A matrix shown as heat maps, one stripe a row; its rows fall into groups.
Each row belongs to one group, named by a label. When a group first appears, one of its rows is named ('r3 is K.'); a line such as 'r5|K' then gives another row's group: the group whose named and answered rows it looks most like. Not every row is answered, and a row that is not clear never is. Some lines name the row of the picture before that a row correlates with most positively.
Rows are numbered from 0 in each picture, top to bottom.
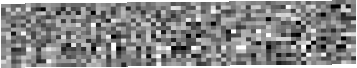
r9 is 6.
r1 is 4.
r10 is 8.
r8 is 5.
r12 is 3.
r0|3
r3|6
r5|5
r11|3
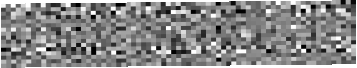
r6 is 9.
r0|9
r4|3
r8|8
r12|3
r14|9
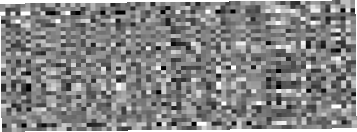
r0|5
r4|8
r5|9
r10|3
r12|4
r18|9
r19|3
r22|6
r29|3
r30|6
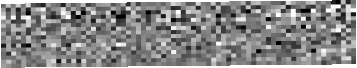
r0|4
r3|9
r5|9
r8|4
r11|5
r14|5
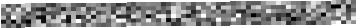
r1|4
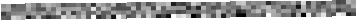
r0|3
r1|5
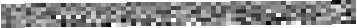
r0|4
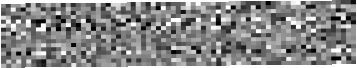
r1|6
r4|4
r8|8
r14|4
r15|8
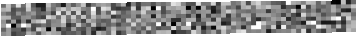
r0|4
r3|5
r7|3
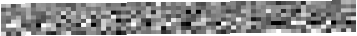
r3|8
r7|9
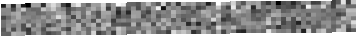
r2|8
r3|8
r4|5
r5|5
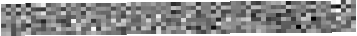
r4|8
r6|5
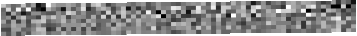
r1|4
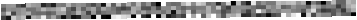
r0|6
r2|6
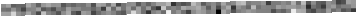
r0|3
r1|6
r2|9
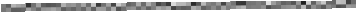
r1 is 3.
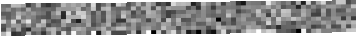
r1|5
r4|9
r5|5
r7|5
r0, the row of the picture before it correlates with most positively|0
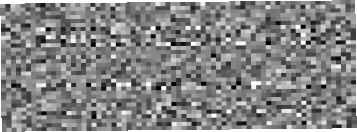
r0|8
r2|4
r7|8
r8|5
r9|8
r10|3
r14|4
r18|5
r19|8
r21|6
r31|4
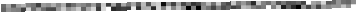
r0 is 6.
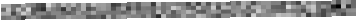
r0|5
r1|4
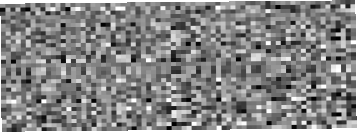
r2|5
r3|3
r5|8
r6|3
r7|4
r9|4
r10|5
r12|3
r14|8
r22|3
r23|4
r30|3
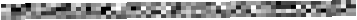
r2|6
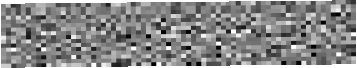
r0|8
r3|4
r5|6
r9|9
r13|8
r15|5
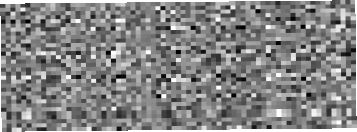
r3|5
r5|4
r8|6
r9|9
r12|8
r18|9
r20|6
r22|5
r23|6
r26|8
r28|9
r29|8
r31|8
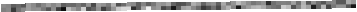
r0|3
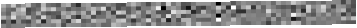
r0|9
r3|9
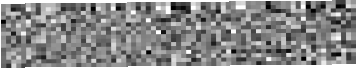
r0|3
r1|3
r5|4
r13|4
